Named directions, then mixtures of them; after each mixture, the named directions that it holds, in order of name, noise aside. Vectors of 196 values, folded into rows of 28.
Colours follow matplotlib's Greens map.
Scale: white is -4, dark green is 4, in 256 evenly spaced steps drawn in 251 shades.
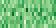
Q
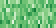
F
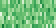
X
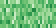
F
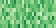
F, Q, X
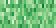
F, X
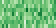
Q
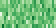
X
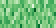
F, Q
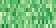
F, Q, X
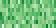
X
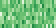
X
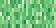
Q, X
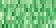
Q, X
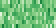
X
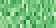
Q, X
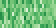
F, Q, X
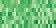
F, Q, X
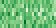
Q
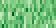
Q, X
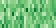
F, Q, X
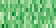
Q, X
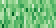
F, Q, X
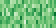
F, Q, X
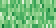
X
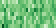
F, Q, X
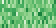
F, Q
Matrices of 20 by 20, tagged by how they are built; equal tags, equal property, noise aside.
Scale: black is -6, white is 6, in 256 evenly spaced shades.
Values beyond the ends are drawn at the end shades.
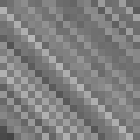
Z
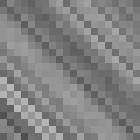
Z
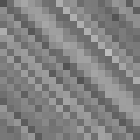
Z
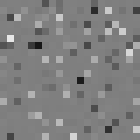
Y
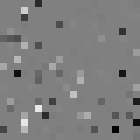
Y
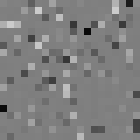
Y
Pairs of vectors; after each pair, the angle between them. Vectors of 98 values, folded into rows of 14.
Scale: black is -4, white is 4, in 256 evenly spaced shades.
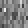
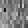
nearly opposite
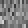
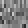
nearly opposite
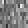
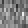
partly opposed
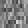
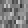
nearly parallel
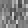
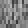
nearly opposite
